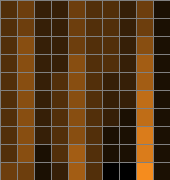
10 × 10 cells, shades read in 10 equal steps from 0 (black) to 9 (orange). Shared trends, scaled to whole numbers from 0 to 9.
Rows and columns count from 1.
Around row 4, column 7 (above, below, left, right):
3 2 3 2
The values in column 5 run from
4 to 6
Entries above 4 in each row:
0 0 2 3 3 3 3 3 3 2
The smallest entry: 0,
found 2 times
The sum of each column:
31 47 18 25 49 30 20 15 64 10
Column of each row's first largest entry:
2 2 2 9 9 9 9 9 9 9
